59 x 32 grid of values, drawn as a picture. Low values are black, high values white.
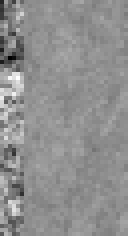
Mirror symmetry: none. Seam: vertical, 20% of the way across, the right part calmer. Grain: blotchy. Stripes: none. Ninth with the lowest average: top left. Slope: none.
